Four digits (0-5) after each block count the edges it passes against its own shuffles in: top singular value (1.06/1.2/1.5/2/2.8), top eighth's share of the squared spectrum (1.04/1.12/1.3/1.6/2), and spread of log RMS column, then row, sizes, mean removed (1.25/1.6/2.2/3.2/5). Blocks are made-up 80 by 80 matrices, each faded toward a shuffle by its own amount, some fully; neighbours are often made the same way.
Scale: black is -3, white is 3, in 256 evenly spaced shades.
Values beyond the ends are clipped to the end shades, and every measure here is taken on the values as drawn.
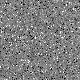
0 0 0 0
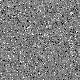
2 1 0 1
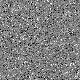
1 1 0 0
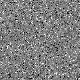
3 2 1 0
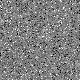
0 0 0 0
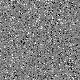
0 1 1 0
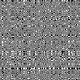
5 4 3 3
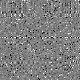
4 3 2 2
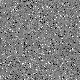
2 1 0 0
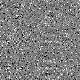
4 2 0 1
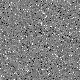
0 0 0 0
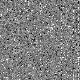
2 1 2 0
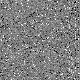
1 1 1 0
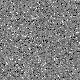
0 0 0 0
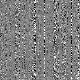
2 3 4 0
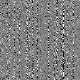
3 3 4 0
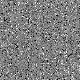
0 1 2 0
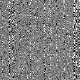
2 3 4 0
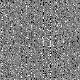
2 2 3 0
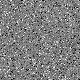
0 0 0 0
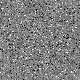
0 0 0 0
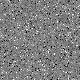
0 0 0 0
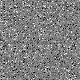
2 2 1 0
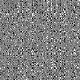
4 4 3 2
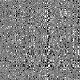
4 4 3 2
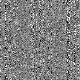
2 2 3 0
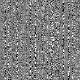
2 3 4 0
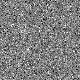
0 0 1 0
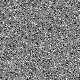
0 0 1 0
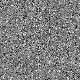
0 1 2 0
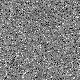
0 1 0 0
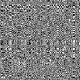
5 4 3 3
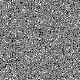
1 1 2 0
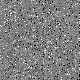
1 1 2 0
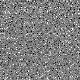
3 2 1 1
